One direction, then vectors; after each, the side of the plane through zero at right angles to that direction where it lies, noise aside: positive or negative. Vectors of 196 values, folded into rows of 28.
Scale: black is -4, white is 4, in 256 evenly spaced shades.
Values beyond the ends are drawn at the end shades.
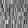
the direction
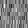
positive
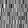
positive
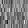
negative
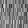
positive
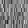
negative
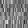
positive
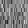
negative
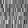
positive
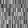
positive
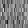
negative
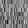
negative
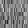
negative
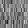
negative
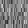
negative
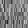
negative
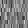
negative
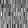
positive
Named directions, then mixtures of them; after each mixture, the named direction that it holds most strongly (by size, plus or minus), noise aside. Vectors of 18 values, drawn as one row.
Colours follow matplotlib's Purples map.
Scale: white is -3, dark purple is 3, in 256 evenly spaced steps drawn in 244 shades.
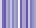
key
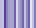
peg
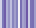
key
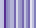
peg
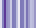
key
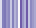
key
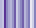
peg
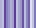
peg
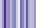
key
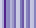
peg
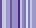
key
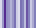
peg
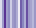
key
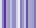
key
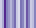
peg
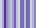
peg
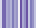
key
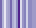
key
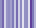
peg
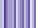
peg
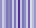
key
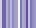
key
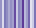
peg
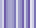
peg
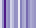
key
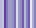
peg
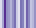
peg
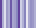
key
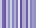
key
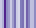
peg
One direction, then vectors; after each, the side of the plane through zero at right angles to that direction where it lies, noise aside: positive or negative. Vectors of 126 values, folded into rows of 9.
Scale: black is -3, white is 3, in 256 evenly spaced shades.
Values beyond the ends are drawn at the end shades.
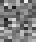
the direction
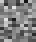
negative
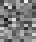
positive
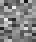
negative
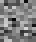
negative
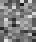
negative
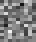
positive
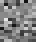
negative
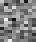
negative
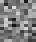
negative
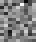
negative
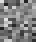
negative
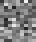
positive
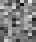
negative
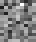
negative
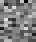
negative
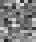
positive
